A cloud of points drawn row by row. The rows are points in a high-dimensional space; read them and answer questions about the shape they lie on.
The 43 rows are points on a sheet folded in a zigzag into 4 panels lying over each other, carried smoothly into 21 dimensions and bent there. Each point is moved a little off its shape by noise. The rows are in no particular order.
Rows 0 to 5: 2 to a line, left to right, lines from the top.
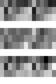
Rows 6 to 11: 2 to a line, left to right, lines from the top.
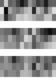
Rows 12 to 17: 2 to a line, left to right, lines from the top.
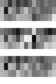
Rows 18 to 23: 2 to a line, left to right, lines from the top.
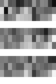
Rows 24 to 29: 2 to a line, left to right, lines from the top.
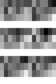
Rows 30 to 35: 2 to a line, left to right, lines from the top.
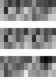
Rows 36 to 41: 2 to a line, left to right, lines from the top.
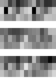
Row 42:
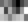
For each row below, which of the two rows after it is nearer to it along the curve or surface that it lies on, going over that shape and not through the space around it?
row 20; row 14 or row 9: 14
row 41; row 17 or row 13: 13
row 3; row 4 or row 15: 4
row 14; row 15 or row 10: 10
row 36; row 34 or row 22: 22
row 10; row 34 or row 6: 34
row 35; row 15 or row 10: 15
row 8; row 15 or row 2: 2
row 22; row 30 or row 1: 30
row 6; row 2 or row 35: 35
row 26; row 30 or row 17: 17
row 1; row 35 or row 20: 35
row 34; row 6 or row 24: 24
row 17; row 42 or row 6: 42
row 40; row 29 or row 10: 10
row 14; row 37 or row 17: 17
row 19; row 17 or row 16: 17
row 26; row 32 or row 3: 32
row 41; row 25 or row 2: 25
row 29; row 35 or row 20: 35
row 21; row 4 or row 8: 8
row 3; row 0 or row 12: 0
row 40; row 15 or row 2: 2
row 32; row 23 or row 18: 18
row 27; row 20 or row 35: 35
